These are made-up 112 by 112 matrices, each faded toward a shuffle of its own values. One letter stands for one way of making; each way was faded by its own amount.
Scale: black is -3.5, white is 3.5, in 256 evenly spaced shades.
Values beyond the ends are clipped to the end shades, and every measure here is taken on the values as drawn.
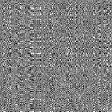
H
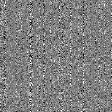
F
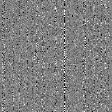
F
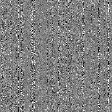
F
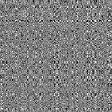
H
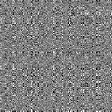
H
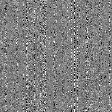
F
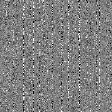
F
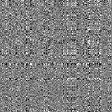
H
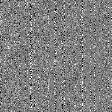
F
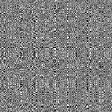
H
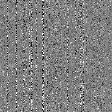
F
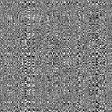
H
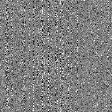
F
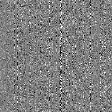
F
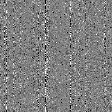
F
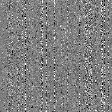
F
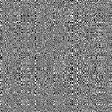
H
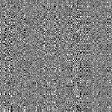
H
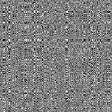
H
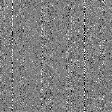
F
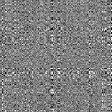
H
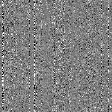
F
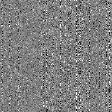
F
